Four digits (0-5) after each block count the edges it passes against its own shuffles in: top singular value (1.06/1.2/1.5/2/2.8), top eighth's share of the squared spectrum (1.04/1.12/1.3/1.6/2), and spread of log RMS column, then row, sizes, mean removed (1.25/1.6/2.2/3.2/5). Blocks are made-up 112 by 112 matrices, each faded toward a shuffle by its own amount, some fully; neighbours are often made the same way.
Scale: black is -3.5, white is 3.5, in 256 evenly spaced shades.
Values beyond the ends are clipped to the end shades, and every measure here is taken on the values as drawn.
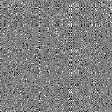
5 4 3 2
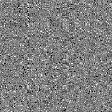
4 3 2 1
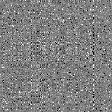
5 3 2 2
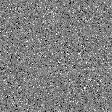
3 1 0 0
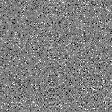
4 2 1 1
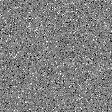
3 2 0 0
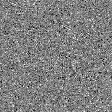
2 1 0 0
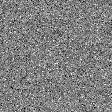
2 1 0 0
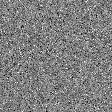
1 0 0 0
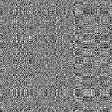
5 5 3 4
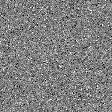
2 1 0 0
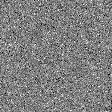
2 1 0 0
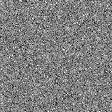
3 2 0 1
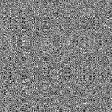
4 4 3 2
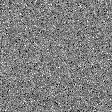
1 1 0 0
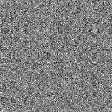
4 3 2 2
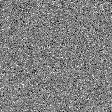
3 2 0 0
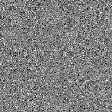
4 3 2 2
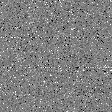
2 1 0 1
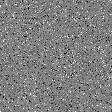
0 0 0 0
